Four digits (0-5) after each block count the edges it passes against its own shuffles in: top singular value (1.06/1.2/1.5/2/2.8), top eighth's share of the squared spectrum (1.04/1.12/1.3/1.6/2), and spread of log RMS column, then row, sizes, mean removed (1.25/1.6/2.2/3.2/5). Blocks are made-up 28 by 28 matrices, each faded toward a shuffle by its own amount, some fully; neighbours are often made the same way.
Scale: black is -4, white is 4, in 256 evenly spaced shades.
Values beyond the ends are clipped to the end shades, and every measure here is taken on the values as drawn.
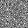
0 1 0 0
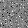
0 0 0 0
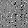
2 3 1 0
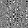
3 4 3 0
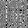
2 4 2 0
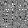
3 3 1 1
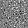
2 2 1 0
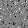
0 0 0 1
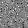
0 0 0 0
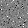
0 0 0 0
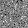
0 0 0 0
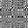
4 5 3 3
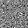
2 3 1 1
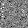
2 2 0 0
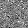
1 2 0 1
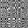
4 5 3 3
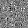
3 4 1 1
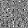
3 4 1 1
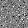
1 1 1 0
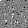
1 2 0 0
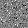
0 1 0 0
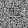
2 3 2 0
